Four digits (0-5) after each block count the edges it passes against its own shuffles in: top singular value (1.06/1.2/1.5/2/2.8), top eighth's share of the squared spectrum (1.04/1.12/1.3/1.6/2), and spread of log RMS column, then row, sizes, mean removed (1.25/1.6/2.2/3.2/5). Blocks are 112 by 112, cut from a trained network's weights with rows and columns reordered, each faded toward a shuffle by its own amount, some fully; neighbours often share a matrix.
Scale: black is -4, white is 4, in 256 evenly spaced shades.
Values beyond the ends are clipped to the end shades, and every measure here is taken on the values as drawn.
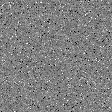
0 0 0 0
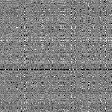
4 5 3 3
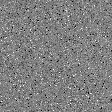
0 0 0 0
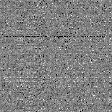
3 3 2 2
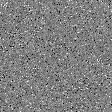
0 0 0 0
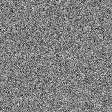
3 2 0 0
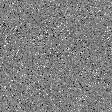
1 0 0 0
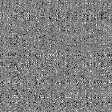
3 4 1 3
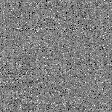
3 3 0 2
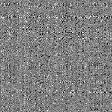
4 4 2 3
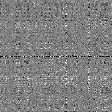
4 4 3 2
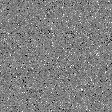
2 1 0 0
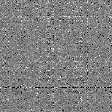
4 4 2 2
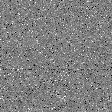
1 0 0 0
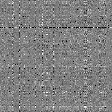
4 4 3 2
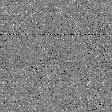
3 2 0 1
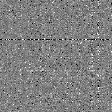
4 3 2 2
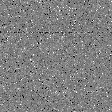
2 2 1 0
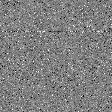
2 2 0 1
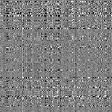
4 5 3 4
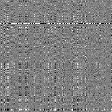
5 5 3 3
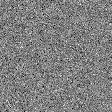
2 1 0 0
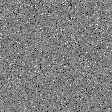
0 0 0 0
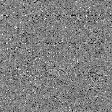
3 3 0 2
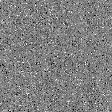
2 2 0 2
